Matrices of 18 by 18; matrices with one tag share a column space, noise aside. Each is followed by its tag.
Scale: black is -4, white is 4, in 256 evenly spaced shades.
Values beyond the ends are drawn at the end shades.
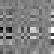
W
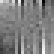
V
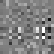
W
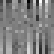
V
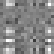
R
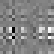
W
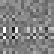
W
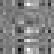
R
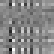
R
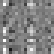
R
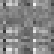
R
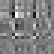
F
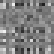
R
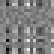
R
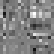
F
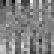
V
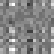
R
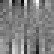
V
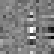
W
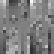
V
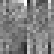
V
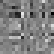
F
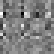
F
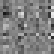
F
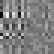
F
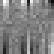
V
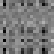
R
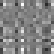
R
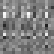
F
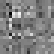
F
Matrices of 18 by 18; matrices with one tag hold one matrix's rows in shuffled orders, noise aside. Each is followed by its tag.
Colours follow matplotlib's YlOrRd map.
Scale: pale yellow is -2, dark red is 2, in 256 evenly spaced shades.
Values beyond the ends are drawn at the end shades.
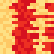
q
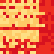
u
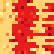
q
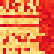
u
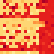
u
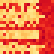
u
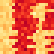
q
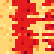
q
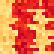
q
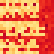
u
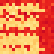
u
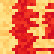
q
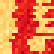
q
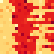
q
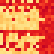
u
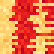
q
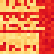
u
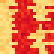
q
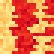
q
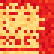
u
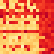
u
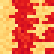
q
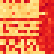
u
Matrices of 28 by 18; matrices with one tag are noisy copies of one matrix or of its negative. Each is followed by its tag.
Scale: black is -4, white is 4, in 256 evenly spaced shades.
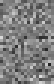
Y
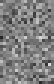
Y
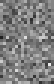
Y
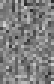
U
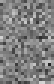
Y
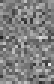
Y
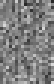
U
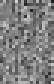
U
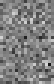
Y
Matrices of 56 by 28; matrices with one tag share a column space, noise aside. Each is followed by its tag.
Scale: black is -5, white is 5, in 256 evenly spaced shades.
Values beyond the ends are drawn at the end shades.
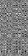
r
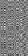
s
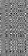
r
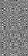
s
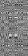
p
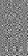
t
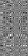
p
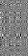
p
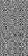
s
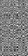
t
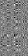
p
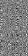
s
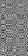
t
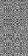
s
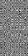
s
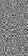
t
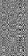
t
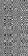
s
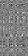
p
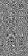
p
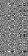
r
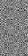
s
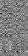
r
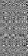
p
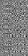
r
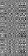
r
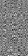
t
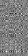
r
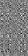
r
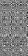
p
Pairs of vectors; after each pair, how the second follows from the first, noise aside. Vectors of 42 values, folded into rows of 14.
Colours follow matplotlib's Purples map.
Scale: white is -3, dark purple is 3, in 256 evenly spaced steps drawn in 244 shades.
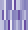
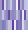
reversed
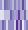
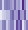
copied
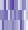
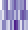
reversed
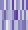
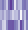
shuffled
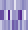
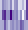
shuffled
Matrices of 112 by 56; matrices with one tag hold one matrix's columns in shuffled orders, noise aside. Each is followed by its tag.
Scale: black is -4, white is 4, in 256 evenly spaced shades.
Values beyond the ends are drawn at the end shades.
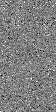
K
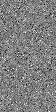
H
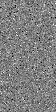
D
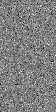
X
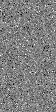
X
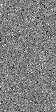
D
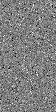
D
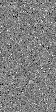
X
